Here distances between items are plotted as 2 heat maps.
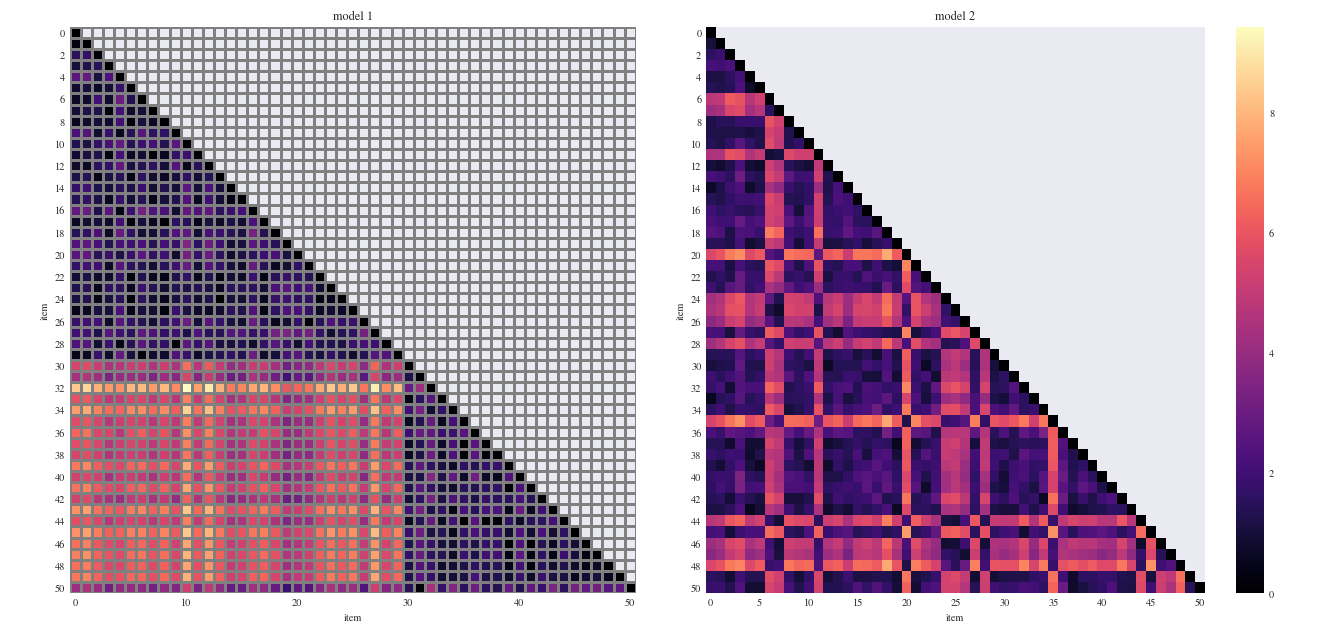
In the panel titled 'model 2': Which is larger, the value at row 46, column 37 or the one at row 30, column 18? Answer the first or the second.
the first
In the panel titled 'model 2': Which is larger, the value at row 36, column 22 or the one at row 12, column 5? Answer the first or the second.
the first
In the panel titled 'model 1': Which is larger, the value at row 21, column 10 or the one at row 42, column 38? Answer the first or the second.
the first
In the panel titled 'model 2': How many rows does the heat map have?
51
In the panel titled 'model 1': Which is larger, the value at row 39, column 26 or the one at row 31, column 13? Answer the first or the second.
the first
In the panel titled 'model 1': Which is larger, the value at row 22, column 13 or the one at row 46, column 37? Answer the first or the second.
the second
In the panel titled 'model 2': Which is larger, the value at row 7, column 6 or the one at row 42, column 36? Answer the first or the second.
the second
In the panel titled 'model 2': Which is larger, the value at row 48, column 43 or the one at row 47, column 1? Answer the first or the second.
the first
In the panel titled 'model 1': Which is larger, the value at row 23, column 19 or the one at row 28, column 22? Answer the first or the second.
the first
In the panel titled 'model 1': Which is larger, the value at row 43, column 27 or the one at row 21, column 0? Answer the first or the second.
the first
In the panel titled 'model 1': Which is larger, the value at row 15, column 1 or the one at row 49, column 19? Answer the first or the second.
the second
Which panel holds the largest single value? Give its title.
model 1
